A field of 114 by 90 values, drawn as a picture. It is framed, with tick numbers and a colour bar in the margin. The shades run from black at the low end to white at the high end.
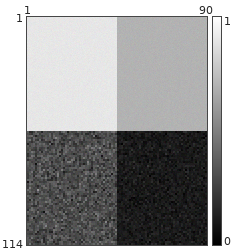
It is made of 2 by 2 panels. Panel 1,1: very high, flat. Panel 1,2: high, flat. Panel 2,1: low, fine-grained. Panel 2,2: very low, fine-grained, faint in contrast.
